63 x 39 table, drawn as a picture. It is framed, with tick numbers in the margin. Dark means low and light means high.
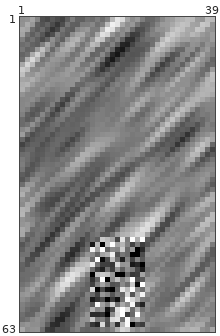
Grain: diagonal, up to the right. Odd patch: rougher, in the bottom middle. Roughest part: bottom middle.
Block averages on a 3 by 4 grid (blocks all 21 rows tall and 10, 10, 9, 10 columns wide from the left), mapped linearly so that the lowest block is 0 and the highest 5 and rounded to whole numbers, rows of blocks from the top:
2225 / 0132 / 1133
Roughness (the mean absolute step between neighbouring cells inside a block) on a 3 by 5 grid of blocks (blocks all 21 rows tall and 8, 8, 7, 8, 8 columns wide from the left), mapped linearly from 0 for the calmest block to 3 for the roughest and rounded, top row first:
0 0 0 0 0 | 0 0 0 0 0 | 0 1 3 1 0
